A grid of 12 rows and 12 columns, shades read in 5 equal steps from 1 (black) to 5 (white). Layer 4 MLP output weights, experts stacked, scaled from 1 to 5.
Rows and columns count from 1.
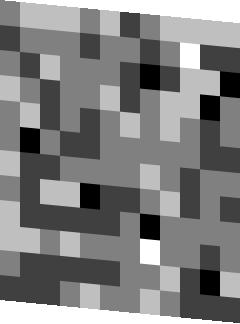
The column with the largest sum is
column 9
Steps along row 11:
down same same same same up same up down down up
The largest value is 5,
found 2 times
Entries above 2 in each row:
11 7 7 9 9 7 9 6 6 11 5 6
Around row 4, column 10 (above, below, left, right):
4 3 4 1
